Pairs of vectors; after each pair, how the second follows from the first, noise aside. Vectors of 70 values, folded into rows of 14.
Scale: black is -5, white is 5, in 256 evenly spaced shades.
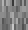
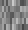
sign-scrambled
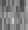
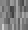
wrapped around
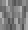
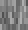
wrapped around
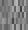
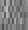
wrapped around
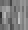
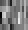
scaled up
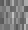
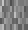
reversed
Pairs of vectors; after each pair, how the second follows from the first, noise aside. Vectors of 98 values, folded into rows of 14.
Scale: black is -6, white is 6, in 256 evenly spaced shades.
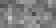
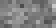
wrapped around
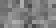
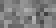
wrapped around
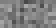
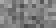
wrapped around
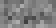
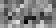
scaled up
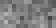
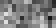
scaled up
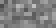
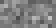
wrapped around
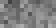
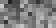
scaled up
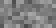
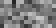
scaled up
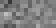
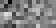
scaled up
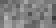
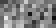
scaled up
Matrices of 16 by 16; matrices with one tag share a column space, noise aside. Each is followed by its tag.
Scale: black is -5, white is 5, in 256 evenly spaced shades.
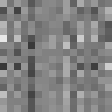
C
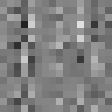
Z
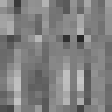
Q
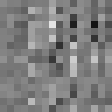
Z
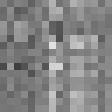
C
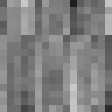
Q
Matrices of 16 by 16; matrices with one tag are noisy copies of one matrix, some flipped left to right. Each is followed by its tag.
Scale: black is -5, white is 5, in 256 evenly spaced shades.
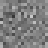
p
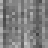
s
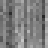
s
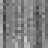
s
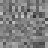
p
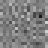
p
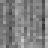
s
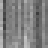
s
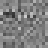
p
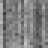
s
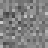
p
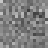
p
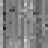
s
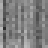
s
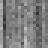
s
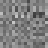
p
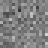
p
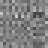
p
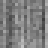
s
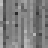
s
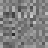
p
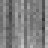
s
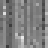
s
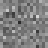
p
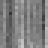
s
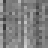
s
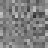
p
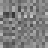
p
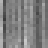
s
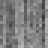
s
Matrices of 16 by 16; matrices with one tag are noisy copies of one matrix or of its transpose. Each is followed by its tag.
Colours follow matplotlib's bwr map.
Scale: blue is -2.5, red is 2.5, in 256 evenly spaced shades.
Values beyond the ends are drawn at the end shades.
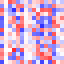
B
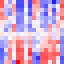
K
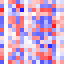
B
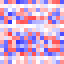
B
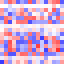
B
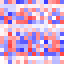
B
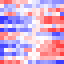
K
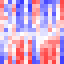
K
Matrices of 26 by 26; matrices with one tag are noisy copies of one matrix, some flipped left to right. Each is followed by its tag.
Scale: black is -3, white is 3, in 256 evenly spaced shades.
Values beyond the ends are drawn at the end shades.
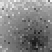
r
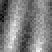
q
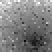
r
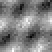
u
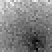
r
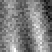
q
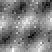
u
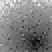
r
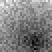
r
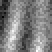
q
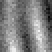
q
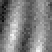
q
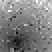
r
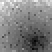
r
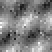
u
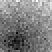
r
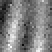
q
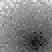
r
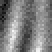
q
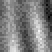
q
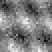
u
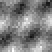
u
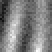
q
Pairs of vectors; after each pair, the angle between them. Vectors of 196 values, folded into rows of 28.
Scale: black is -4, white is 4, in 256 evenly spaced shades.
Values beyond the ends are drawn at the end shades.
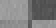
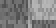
nearly opposite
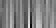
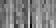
nearly parallel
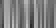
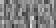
partly opposed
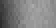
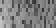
partly opposed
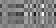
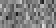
partly aligned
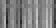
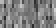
partly opposed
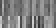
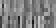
nearly opposite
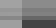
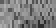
partly aligned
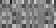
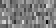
partly aligned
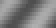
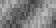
nearly parallel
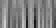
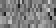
orthogonal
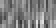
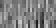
nearly opposite
